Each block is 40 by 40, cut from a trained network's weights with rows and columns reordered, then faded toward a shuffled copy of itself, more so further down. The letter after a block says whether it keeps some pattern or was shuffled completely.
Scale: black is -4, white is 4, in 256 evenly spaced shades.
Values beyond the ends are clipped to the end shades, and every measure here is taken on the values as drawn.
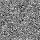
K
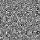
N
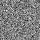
K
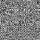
N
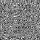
N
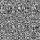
N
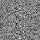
N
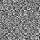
N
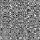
N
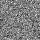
K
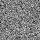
K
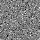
K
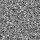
K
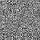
N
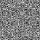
N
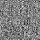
N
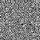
N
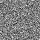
K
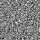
N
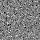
K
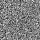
K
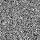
K
